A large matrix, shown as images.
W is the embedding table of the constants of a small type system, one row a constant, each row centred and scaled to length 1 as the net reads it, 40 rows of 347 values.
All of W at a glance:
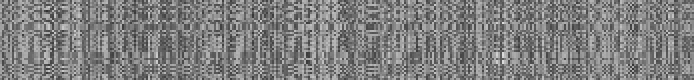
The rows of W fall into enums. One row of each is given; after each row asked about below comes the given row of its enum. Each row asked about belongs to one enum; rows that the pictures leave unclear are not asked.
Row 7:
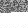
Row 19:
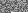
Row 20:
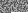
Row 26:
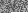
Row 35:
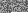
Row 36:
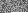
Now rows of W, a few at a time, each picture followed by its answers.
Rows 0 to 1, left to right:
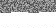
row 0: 20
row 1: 19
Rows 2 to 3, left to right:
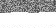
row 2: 36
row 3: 35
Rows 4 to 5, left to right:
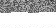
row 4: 7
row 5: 36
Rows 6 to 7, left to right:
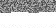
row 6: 20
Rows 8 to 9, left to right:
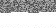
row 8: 7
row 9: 19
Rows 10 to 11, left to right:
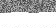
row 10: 36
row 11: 26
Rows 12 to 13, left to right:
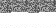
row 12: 35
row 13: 35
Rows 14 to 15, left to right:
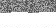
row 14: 35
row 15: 36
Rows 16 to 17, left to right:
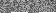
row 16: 7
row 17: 36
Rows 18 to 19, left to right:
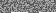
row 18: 20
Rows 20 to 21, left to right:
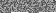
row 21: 7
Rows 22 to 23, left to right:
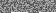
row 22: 20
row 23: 19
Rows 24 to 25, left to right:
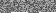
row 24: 7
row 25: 19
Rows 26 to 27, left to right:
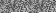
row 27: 26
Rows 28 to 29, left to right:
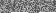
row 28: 26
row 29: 35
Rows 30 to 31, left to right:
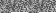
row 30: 26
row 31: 26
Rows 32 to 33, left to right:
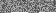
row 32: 36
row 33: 35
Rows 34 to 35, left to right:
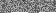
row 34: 36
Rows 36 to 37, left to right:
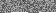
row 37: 19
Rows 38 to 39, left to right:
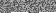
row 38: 7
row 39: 20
